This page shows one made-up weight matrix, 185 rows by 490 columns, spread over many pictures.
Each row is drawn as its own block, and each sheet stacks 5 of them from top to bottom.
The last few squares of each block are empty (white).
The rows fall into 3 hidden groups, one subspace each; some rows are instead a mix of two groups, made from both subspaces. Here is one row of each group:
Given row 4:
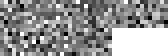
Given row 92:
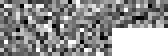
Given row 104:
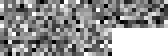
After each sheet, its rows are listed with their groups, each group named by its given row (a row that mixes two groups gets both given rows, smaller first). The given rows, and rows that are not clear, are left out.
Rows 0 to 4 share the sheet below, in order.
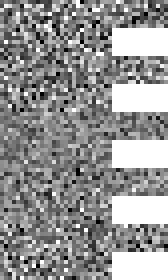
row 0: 92
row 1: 4
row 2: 4
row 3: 92
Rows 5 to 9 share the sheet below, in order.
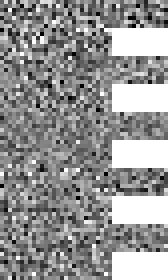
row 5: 4
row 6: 92
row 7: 104
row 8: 104
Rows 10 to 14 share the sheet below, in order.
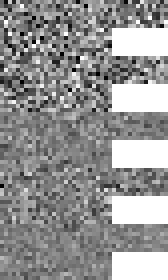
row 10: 4
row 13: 4 and 104
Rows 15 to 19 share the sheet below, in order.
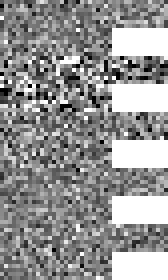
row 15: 104
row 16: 104
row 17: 4
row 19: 92
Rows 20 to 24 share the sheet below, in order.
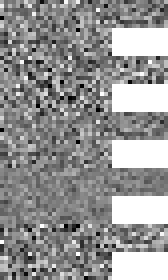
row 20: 104
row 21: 92
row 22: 104
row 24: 104
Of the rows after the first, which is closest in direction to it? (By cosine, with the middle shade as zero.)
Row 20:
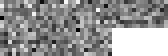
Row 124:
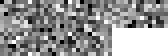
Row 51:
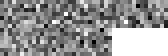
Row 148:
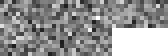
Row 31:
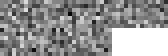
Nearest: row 31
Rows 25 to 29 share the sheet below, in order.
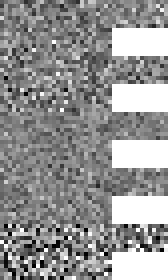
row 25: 4 and 104
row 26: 4
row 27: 4
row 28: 92
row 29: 4
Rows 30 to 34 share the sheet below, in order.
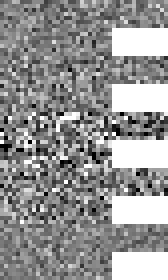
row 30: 4
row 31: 4 and 104
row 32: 104
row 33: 4
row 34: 92
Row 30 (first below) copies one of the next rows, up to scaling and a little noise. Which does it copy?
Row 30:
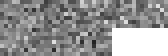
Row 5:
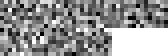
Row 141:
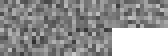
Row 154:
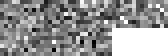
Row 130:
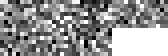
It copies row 154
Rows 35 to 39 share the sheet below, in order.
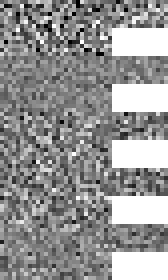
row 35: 92
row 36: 4
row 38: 4
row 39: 104
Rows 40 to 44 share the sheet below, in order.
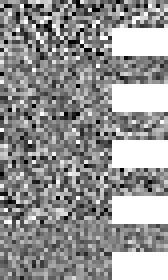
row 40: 92
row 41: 104
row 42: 104
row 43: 104
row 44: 4
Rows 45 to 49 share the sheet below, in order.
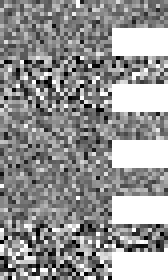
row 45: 92
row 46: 92
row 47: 4
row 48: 104
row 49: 92 and 104
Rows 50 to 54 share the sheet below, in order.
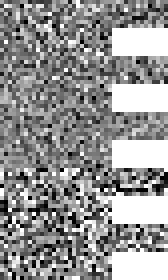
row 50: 92
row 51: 4
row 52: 92
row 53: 104
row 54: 4
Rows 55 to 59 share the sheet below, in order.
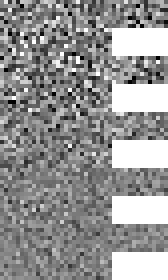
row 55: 4
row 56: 92
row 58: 4
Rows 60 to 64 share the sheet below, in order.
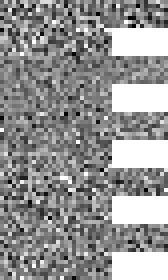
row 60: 4
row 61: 92
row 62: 104
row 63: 104
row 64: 4
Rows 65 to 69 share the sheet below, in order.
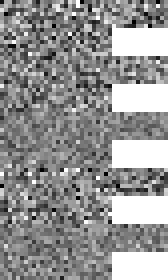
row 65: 92
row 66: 4
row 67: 104
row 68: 104
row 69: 4
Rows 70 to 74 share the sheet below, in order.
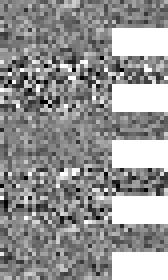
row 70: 104
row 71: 104
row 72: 104
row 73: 104
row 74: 104
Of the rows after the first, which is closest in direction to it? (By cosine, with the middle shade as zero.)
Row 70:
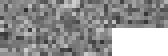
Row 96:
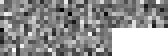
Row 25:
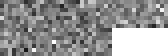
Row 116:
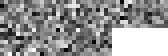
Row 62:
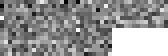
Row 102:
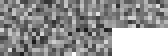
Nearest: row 116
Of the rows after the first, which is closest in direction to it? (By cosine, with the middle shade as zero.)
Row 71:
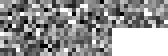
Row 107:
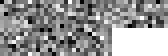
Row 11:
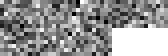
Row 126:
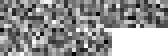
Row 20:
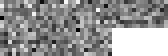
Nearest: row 11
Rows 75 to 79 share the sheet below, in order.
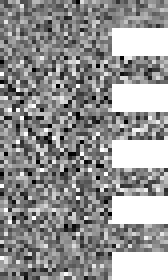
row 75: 4 and 92
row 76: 104
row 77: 92
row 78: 104
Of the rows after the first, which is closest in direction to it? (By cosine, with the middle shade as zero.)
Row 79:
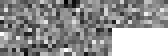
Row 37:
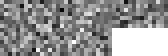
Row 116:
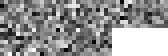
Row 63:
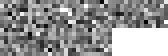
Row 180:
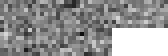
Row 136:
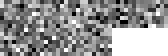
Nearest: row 180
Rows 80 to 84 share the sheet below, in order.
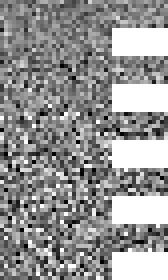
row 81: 104
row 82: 104
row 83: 4
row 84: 92
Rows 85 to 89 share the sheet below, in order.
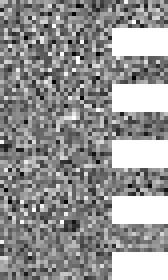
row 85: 4 and 92
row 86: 92
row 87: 104
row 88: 4
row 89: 104
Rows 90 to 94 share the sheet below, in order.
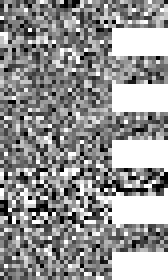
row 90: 104
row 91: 92
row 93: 104
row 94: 92
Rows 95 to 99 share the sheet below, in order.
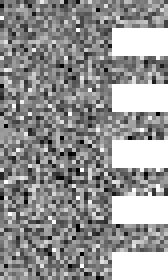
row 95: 104
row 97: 92
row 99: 92
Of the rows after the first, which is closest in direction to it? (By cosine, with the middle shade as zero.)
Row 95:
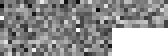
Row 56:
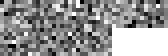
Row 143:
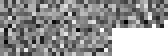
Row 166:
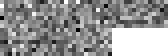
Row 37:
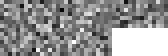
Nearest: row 56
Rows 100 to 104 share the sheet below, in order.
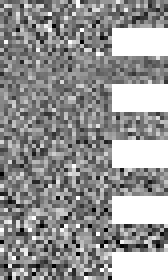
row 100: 92
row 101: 4 and 92
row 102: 4
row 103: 104
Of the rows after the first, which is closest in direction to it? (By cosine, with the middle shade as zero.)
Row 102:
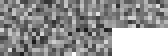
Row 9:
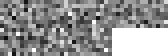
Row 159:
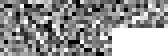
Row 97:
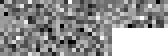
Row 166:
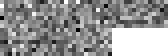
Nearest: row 9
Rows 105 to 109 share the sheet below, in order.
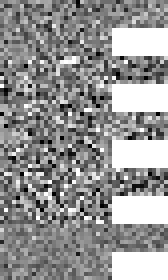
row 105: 92
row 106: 104
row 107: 92
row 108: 92
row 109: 104
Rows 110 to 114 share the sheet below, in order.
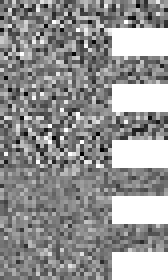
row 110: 4
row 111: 4
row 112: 92
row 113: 104
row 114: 92
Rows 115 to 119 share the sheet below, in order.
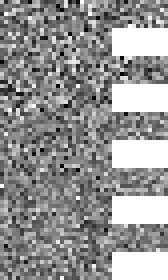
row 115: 4 and 92
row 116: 104
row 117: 4
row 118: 104
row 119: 4
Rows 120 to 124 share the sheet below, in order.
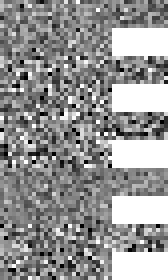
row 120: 92 and 104
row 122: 104
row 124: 92
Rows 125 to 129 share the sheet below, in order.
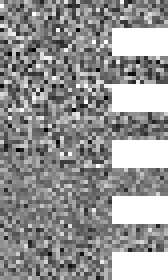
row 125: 104
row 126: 4
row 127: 92 and 104
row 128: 4
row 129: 92
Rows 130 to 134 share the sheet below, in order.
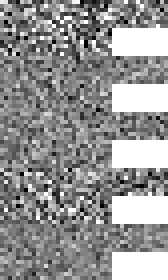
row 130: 4
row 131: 92
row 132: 4
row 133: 92
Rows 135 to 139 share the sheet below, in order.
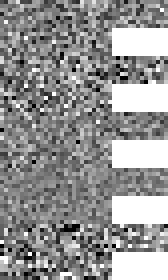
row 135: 4
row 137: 104
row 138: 4
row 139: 104
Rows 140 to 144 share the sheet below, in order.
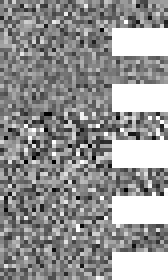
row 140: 4
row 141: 4
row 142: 4
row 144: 92
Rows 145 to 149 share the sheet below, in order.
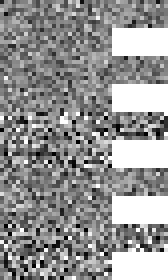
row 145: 92
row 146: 4
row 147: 104
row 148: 92 and 104
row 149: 4
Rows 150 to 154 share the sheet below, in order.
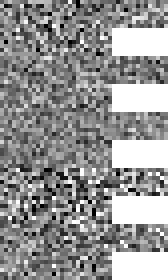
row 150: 92
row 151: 4
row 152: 4
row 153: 4
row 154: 4
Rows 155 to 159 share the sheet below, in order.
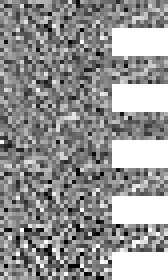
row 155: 92
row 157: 104
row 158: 92
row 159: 92
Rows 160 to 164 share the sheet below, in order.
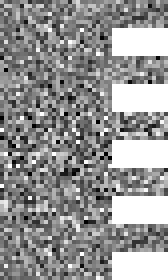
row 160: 92
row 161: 92
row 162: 104
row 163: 104
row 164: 92
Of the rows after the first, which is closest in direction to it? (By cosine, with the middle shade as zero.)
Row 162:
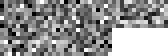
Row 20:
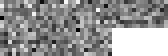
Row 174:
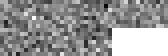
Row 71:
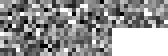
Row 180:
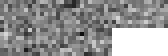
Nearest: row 180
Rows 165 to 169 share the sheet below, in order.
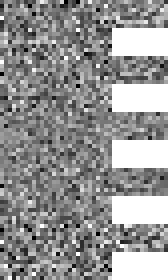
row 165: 104
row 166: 104
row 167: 92
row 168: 104
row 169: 104
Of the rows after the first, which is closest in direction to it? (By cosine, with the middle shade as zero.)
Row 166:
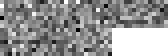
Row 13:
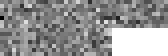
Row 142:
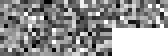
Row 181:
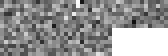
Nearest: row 13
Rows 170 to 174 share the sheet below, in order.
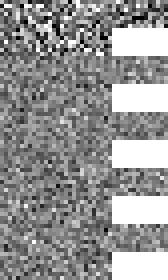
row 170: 92
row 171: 4
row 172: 4 and 104
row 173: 4
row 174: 4
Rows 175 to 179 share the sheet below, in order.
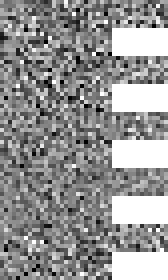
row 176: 92
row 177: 4
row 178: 92
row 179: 4
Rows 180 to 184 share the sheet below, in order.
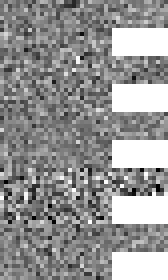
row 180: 104
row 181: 92
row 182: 104
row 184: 92
